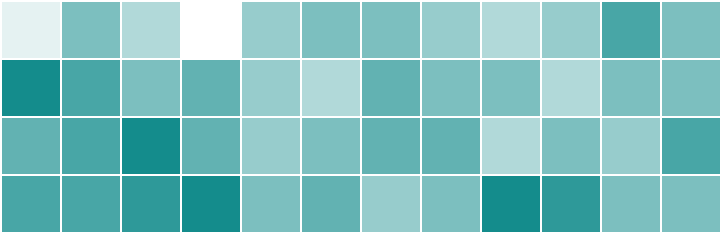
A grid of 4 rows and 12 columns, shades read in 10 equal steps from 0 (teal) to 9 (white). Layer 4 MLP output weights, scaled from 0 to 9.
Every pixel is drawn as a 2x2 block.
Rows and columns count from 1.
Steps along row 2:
up up down up up down up same up down same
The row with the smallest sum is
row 4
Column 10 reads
5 6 4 1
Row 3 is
3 2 0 3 5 4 3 3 6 4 5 2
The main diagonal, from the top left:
8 2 0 0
